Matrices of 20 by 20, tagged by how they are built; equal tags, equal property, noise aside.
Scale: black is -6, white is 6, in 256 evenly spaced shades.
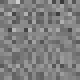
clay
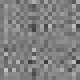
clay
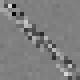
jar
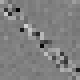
jar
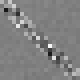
jar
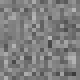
clay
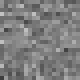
clay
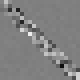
jar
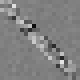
jar
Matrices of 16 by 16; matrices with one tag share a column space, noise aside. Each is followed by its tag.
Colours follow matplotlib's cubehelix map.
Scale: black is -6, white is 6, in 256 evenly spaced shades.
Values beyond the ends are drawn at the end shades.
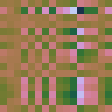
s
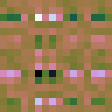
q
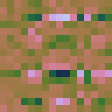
q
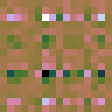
q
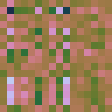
s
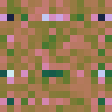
q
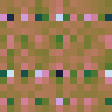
q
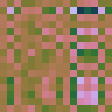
s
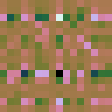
q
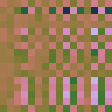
s
